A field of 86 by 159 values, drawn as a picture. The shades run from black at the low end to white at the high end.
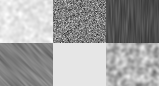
The table splits into 2 rows of 3 panels. Panel 1,1: very high, blotchy, faint in contrast. Panel 1,2: middling, fine-grained, strong in contrast. Panel 1,3: low, streaked downward, faint in contrast. Panel 2,1: middling, slanting down to the right, faint in contrast. Panel 2,2: very high, flat. Panel 2,3: high, blotchy.
